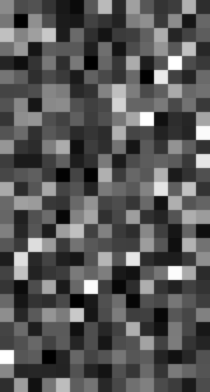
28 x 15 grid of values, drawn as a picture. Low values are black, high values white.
Odd rows or columns: none. Stripes: none. Grain: fine. Slope: none. Mirror symmetry: none.
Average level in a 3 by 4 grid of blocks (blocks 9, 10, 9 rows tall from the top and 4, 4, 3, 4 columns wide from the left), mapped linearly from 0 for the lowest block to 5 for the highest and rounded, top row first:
4 0 5 4
3 2 3 4
2 1 2 1
